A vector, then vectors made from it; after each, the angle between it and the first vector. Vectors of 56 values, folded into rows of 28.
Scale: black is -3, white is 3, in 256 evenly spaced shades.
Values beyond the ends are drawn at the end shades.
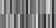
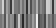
nearly parallel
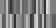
partly aligned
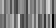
nearly parallel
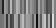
nearly opposite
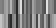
orthogonal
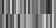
nearly opposite
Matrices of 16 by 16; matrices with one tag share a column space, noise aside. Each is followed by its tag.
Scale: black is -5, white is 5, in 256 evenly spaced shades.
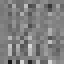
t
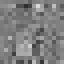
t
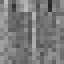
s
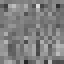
t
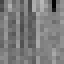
s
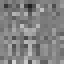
t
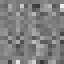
t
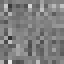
t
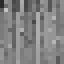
s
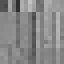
s
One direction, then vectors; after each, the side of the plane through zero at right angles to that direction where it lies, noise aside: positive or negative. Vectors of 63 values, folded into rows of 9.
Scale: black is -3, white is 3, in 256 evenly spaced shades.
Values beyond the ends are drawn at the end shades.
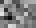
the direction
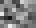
positive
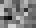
positive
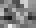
positive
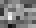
negative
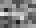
positive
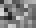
positive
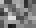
negative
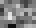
negative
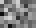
negative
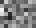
positive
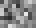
positive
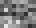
negative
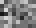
negative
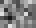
positive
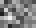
negative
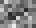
positive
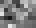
positive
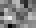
negative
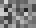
positive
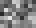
negative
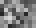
negative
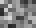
negative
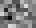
positive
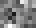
positive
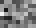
positive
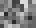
positive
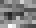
positive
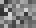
negative
